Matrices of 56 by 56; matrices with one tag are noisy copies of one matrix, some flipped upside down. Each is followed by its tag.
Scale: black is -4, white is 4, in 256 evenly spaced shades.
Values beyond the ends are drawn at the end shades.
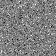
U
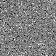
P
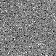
P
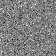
U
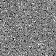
P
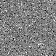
P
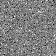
P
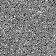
P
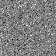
U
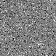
P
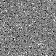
P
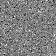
P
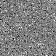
P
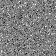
U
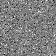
P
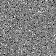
P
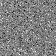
U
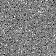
P
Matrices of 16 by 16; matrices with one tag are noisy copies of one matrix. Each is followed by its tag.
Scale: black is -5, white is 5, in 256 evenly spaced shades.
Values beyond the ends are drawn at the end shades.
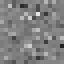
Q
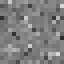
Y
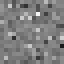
Q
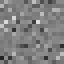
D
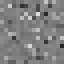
Q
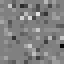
Q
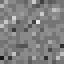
D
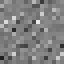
D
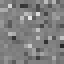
Q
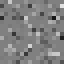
Y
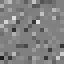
D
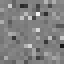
Q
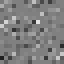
D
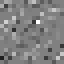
D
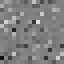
D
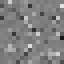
Y
